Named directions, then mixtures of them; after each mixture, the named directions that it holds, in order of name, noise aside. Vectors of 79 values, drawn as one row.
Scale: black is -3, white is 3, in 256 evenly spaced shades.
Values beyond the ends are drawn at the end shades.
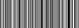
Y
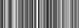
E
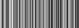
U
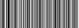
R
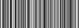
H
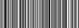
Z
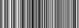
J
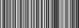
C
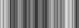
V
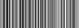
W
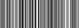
E, U, W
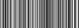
H, Y, Z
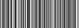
H, J, R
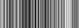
E, V, W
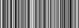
H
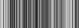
V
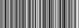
C, H, Z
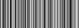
H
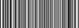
H, Y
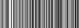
J, U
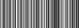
C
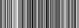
E, J, Y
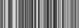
E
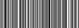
Z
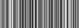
J, U, W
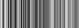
H, R, V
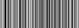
Y, Z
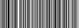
R, Z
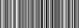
C, J, Y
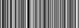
H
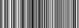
J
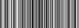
J, Y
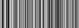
R, U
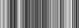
V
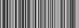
H, W
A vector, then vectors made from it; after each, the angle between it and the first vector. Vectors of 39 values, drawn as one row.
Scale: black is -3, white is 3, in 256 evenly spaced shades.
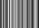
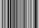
nearly opposite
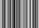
partly opposed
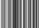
partly opposed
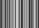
partly aligned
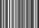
nearly parallel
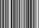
orthogonal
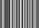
partly aligned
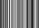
nearly parallel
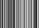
partly opposed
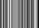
nearly parallel
